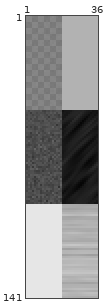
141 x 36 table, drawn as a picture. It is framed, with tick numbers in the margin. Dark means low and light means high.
The table splits into 3 rows of 2 panels. Panel 1,1: middling, checkered, faint in contrast. Panel 1,2: high, flat. Panel 2,1: low, fine-grained, faint in contrast. Panel 2,2: very low, slanting up to the right, faint in contrast. Panel 3,1: very high, flat. Panel 3,2: high, streaked across, faint in contrast.
